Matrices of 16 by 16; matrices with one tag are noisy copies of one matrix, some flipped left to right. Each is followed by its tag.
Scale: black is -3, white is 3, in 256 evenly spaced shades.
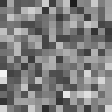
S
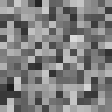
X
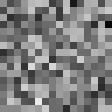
X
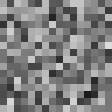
X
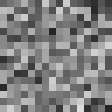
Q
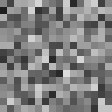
X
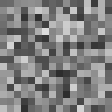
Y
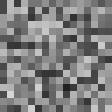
Y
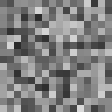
Y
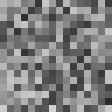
S
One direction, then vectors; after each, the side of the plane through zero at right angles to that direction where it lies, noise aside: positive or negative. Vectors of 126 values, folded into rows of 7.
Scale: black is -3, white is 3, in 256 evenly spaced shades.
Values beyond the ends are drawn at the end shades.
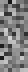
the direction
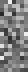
negative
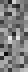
positive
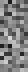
positive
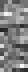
negative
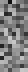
positive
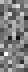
negative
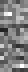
negative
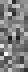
negative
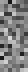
positive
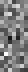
negative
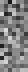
positive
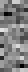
positive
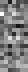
positive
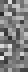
negative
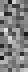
positive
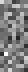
negative
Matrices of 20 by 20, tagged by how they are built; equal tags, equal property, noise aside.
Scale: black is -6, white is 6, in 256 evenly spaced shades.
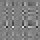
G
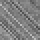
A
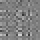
G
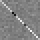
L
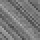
A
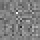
G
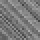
A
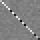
L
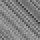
A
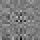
G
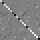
L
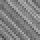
A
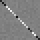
L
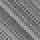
A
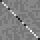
L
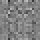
G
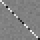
L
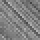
A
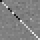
L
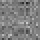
G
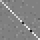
L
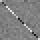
L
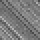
A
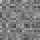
G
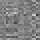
G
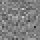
G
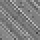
A
